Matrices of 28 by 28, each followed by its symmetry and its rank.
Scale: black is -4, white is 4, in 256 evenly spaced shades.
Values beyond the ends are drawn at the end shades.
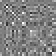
symmetric, rank five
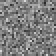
neither, full rank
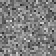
neither, full rank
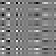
neither, rank one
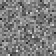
neither, full rank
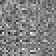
neither, rank five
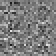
neither, rank five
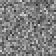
neither, full rank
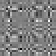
antisymmetric, rank two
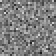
neither, full rank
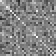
symmetric, rank five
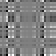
neither, rank one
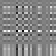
neither, rank one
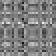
antisymmetric, rank two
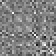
symmetric, rank five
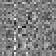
neither, rank five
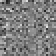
neither, rank five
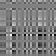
neither, rank one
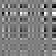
neither, rank one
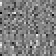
neither, rank five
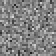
neither, full rank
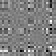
antisymmetric, rank two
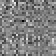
neither, rank five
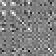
symmetric, rank five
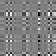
neither, rank one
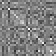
symmetric, rank five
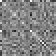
symmetric, rank five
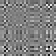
antisymmetric, rank two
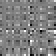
antisymmetric, rank two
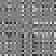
antisymmetric, rank two
